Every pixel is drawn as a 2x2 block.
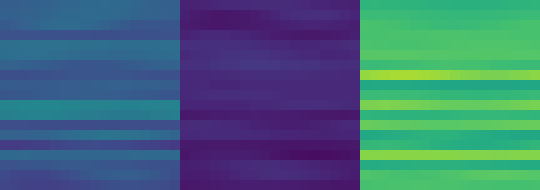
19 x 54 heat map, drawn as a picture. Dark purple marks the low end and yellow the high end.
The table splits into one row of 3 panels. Panel 1,1: low, streaked across. Panel 1,2: very low, streaked across, faint in contrast. Panel 1,3: high, streaked across.
